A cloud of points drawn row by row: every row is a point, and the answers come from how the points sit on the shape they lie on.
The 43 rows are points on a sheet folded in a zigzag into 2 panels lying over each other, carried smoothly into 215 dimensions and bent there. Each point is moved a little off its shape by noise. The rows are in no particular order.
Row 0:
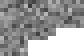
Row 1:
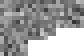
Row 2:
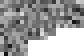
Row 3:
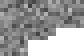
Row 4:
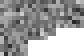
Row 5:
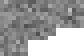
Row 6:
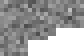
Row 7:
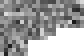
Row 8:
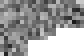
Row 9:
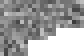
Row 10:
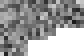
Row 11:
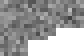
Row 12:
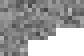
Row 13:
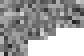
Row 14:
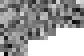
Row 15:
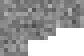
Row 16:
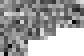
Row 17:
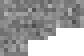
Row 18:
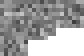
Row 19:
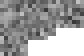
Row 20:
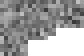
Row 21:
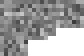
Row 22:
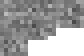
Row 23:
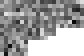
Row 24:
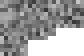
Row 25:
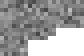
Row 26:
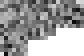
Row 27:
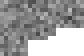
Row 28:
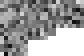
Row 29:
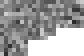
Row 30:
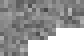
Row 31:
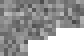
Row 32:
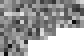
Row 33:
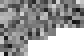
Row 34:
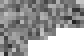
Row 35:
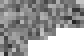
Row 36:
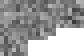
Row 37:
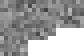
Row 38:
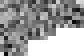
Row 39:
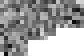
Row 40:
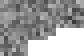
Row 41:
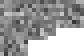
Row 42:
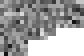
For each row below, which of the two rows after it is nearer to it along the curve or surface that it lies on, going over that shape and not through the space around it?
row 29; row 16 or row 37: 16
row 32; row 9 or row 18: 18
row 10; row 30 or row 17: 17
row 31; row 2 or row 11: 2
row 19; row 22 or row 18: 18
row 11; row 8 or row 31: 8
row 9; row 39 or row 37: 39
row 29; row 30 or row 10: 10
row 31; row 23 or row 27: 23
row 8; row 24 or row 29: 29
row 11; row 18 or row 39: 39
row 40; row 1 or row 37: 1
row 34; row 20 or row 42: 42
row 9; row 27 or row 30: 27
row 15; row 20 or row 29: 29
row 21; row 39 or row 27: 39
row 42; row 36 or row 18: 18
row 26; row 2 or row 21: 2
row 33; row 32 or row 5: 32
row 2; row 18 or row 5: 18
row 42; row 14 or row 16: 16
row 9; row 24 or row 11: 11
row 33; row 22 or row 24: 24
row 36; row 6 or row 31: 6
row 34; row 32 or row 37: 32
